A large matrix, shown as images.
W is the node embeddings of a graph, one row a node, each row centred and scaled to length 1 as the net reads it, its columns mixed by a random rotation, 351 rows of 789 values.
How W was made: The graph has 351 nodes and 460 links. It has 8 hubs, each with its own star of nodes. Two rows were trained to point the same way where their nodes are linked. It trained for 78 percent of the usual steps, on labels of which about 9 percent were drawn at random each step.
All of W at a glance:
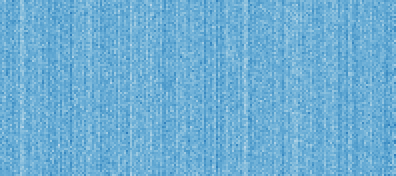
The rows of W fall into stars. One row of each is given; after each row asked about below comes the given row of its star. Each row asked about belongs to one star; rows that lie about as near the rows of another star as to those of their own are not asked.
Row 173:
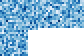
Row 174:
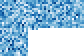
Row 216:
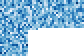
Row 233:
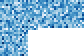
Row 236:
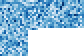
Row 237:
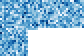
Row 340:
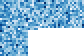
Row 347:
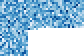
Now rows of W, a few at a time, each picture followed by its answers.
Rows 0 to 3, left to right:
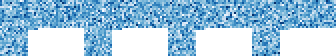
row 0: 236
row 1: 174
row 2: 237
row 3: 340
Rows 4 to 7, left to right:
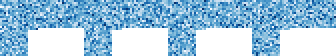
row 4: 236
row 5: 174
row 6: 347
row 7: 216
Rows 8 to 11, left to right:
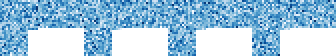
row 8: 236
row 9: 237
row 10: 347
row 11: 347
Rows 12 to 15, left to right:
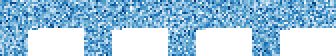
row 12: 236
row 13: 216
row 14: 233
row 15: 216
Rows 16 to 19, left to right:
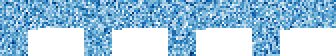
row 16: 347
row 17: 174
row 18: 237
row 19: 174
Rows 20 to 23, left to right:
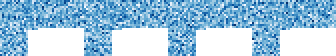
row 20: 236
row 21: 216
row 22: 216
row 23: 236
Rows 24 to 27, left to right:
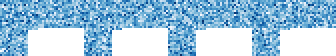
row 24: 233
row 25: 233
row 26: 340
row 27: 174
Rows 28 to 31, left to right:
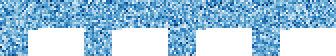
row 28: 340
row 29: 347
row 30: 233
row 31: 237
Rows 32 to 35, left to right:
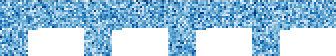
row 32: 233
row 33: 236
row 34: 347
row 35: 173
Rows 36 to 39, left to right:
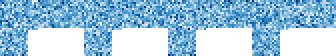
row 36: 233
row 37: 233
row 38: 236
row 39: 237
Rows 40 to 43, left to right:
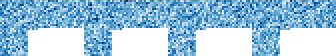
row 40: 174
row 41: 237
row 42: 236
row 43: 233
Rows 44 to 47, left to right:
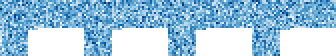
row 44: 233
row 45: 237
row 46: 174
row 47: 347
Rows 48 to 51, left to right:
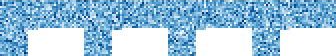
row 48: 216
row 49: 173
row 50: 173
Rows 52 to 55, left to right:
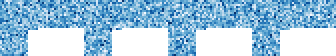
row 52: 233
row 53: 236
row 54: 340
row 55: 237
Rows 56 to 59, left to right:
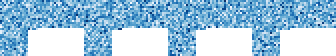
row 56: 236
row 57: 340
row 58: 216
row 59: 216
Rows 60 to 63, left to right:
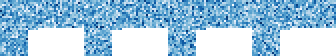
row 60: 173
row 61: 340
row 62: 173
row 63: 233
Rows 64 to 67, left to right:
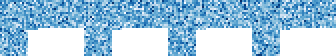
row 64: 174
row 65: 236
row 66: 347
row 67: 340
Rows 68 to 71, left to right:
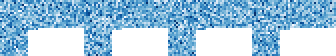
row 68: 174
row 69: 233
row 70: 347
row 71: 173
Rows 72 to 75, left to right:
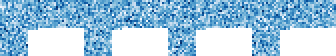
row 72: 216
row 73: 237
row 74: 347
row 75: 173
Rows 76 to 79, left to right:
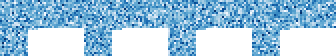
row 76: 216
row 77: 347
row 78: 347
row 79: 233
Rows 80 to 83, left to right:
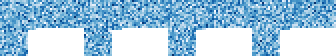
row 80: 236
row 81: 216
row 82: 174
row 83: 173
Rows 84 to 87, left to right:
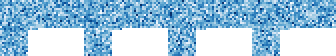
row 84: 236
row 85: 340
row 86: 174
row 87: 236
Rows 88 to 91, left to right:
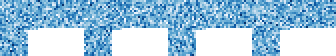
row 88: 216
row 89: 347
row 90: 216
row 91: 236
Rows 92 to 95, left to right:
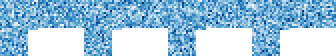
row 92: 233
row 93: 237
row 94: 173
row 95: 340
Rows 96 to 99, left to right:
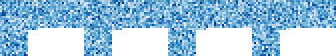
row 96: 173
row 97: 174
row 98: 237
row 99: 216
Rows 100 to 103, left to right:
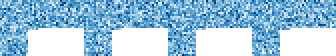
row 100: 174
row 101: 233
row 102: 173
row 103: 174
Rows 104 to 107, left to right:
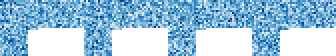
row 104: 173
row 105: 347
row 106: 236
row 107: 173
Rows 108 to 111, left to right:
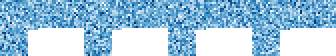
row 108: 347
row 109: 233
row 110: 216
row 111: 174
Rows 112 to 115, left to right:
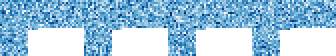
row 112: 173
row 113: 233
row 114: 173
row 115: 174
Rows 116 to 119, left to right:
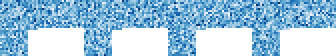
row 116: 237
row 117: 233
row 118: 340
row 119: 237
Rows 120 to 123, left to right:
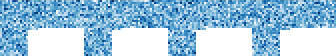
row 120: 347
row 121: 347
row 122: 340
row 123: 174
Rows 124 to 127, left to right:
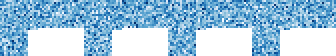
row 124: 347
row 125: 233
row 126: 347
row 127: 236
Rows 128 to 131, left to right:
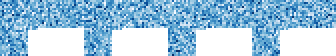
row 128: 173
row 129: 233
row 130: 216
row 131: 347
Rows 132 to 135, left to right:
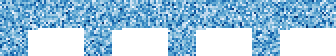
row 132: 340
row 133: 340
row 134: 237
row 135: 237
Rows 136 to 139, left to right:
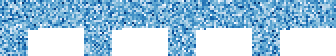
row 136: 173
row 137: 173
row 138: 347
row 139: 340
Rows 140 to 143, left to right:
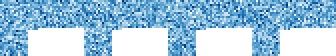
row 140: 237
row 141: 233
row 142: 340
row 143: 174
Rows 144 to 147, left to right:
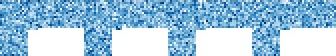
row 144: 340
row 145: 173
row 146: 233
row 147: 233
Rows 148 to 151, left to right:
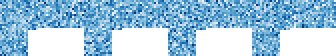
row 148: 340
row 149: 340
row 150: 216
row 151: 233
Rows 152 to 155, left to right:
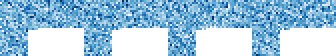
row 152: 236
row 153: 233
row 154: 347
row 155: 233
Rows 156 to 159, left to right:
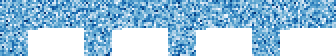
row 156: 216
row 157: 233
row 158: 216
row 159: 174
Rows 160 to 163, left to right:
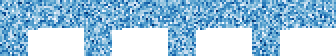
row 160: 237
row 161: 174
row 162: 174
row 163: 216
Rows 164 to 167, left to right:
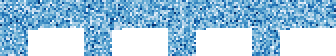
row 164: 174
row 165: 347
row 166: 340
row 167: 340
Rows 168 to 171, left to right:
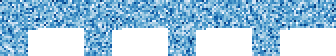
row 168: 236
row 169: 233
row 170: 173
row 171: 216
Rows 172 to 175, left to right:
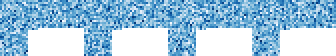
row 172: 236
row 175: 174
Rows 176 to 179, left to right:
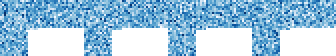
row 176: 237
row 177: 173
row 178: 233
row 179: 340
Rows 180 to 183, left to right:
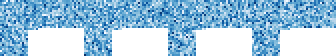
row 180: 347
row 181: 236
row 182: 216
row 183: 233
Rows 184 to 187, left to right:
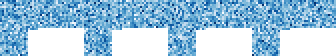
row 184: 173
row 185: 173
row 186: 237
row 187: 236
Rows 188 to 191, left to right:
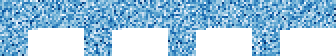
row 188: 233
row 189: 216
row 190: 347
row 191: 340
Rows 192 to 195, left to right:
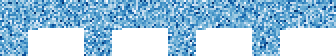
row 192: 236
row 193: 236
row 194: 236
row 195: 347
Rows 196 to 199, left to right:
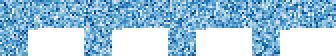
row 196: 237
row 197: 233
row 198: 237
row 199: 340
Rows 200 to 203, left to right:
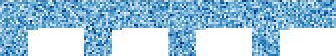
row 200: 347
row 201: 236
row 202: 347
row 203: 173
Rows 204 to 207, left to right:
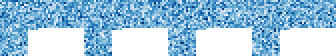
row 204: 174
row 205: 347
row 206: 347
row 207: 236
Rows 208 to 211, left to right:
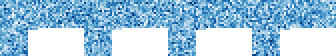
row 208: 340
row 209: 237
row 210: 237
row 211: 173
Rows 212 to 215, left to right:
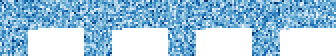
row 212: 347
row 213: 216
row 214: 216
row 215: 237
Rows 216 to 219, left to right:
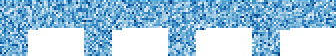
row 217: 233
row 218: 233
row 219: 340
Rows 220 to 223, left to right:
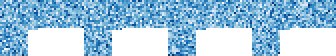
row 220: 347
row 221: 216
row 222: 340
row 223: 216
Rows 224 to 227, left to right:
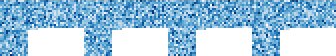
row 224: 237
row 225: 236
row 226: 237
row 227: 237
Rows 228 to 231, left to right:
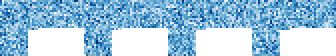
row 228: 237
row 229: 347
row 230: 173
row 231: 340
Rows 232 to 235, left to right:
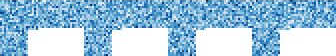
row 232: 173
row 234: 233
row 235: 216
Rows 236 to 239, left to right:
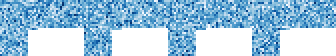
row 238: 173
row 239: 236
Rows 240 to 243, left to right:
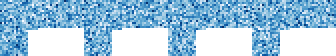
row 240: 340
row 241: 233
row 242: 233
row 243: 237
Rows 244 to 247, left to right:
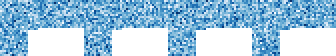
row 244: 237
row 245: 173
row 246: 340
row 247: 340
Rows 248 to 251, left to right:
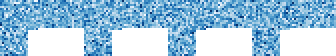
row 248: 233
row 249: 340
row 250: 174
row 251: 347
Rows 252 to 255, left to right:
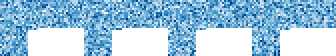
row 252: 340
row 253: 236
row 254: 236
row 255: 340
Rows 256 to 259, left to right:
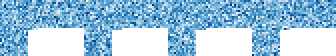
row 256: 347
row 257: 173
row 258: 216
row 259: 236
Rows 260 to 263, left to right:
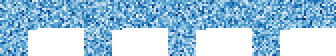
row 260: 233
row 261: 340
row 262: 174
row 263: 233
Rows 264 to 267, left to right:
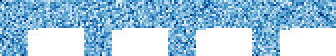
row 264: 347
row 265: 233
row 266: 347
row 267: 236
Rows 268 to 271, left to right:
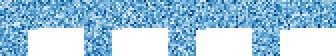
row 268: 216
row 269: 216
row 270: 233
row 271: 233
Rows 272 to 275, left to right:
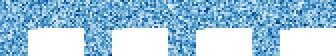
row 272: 237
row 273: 216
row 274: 216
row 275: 174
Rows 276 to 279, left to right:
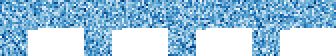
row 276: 347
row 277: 216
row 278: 340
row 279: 233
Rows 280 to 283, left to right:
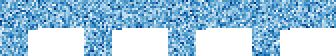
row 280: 233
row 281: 233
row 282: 233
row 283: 340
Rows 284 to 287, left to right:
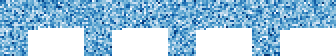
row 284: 233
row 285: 340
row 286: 347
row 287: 340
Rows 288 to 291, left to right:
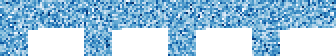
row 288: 173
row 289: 173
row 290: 237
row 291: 216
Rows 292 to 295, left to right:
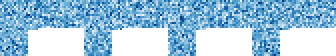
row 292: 347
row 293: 347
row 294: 237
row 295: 347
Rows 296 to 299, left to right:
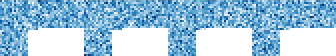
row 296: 233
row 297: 340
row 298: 347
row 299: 347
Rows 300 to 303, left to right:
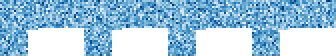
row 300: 174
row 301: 174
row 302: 237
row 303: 237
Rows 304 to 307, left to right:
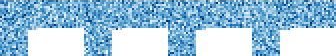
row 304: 237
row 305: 173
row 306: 173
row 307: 340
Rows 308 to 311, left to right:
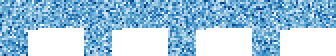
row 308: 340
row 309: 236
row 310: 347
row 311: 340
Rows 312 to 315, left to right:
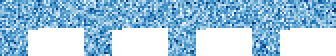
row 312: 347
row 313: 340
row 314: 237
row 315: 216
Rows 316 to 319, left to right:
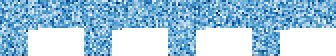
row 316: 233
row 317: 236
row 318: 237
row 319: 216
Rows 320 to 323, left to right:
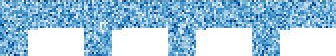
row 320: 216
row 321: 237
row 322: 174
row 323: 216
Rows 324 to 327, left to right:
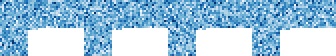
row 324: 347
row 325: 174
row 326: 233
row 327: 237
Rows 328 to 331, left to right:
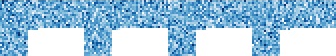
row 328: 233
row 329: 237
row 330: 216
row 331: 216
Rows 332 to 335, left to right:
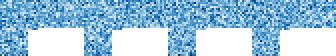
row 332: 340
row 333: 340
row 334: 237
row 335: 233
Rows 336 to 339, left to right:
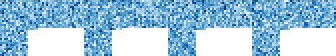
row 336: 173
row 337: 347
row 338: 347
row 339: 233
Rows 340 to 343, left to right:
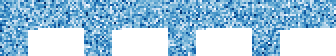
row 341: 173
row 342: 216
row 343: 340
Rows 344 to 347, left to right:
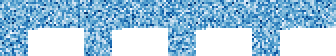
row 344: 237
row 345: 174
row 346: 174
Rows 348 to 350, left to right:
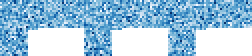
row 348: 173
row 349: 347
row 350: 173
